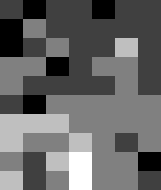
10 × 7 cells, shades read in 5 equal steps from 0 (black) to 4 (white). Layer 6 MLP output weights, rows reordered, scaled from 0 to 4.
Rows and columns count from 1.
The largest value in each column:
3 3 3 4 2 3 2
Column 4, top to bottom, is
1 1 1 1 1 2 2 3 4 4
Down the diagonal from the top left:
1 2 2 1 1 2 2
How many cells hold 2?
27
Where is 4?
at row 9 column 4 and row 10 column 4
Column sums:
17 13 17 20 15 18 12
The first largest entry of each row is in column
1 2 6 1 1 3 1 1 4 4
